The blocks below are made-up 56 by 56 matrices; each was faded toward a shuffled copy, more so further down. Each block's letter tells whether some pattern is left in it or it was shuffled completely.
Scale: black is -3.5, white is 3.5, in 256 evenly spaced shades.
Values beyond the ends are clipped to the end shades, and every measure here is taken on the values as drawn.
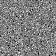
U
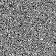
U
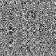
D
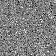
U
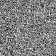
U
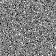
U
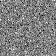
U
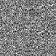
D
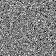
U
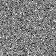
U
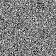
U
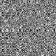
D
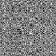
D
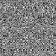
D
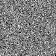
U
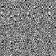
D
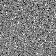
U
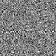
D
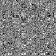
D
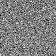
U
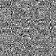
D
